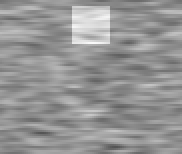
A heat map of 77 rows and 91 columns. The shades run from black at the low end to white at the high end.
Odd patch: higher, in the top middle. Average level on the scale: 60%. Ninth with the highest average: top middle. Histogram: skewed, a long tail of high values.
